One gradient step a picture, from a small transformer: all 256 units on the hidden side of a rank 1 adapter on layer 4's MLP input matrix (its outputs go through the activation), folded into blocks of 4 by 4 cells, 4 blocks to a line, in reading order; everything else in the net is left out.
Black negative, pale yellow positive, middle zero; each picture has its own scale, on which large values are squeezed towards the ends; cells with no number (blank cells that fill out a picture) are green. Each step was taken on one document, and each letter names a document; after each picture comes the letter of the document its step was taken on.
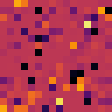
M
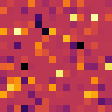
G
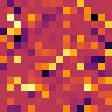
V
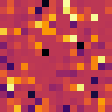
G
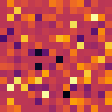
V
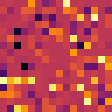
G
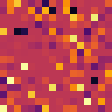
G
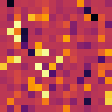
V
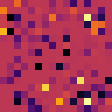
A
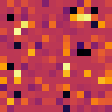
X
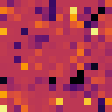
M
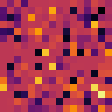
A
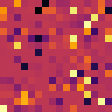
M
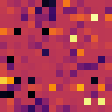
G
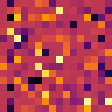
V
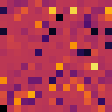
M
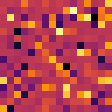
X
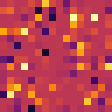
G
